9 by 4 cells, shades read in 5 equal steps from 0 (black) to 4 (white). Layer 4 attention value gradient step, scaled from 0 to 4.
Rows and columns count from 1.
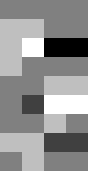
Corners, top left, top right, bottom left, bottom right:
2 2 2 2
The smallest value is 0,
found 2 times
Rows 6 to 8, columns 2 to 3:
1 4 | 2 3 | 3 1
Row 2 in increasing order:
2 2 3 3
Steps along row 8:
same down same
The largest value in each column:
3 4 4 4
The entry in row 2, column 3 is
2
